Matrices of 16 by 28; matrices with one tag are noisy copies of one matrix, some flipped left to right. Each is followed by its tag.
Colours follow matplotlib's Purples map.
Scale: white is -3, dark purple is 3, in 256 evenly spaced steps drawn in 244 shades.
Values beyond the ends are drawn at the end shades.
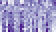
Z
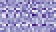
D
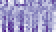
Z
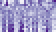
Z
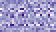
D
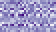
D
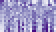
Z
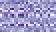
D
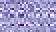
D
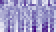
Z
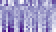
Z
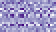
D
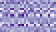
D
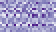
D
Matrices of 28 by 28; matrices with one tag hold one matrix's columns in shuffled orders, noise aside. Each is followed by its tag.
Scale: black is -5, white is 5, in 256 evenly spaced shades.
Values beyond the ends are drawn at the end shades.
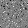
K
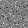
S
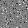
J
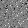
K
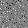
J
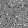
S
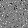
K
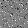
K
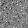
J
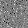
J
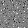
J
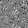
J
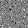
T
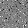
T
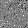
K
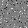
J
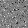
T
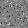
S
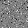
J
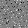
T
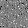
K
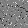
S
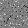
S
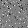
K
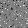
K
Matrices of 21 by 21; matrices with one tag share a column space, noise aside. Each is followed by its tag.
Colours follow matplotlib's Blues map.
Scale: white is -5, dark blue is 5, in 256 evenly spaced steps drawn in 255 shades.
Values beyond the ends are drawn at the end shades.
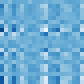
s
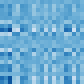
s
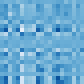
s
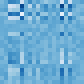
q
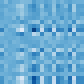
s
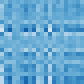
s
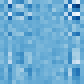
q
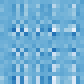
s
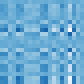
s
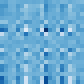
s
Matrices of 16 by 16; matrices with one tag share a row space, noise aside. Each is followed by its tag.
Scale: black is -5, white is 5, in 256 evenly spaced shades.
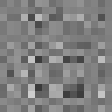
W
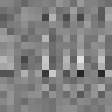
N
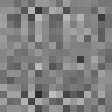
W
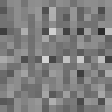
N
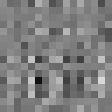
W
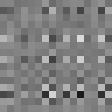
N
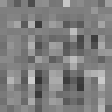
W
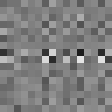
N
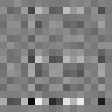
W
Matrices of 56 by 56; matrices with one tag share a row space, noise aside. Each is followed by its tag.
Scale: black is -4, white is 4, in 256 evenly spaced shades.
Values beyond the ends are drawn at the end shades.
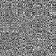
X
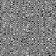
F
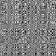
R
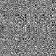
R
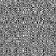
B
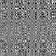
R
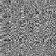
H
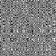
F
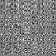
B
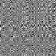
F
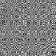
R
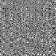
F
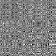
X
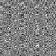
H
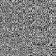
X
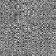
B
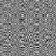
H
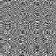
H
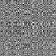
B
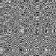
H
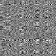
H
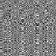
H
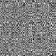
X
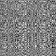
R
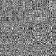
X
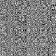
R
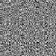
H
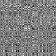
B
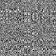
B
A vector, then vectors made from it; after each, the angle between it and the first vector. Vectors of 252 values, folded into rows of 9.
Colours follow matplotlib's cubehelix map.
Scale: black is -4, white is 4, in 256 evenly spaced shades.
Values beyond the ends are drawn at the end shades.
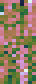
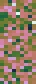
orthogonal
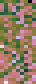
partly opposed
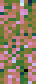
nearly opposite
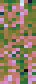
nearly opposite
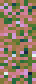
orthogonal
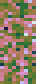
partly aligned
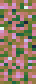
orthogonal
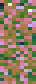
partly aligned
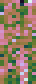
nearly parallel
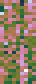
nearly parallel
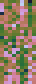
nearly opposite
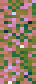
orthogonal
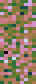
partly aligned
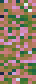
orthogonal
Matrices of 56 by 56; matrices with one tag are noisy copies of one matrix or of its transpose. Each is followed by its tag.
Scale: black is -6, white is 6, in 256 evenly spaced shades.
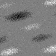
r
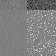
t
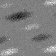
r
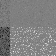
t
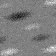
r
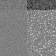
t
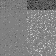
t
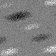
r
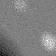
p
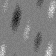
r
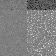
t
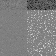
t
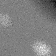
p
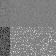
t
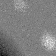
p
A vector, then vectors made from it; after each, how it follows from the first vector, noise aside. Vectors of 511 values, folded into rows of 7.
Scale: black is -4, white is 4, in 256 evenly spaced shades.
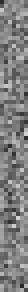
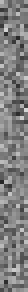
wrapped around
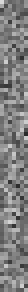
negated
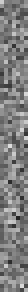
negated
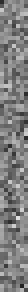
copied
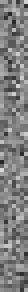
wrapped around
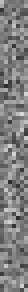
negated
